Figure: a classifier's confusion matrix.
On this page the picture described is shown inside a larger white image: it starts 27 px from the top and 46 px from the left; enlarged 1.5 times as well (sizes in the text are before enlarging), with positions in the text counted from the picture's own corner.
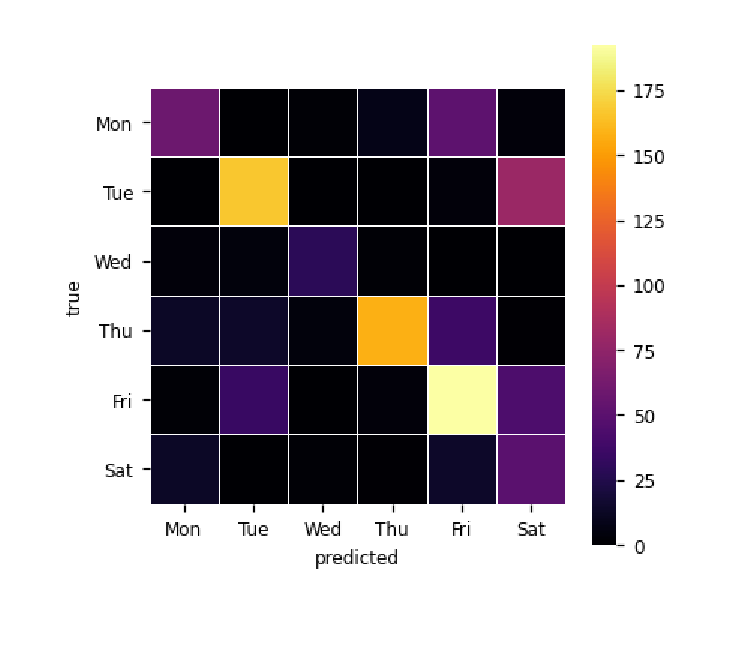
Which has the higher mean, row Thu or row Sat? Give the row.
Thu
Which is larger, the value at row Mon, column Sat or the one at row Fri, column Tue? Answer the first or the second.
the second
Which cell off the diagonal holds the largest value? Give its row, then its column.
Tue, Sat
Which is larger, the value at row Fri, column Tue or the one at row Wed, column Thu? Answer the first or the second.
the first
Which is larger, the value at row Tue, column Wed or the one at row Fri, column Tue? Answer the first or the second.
the second
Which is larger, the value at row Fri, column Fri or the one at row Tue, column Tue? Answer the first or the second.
the first
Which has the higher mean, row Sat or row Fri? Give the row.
Fri
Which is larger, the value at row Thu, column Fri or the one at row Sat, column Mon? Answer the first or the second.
the first
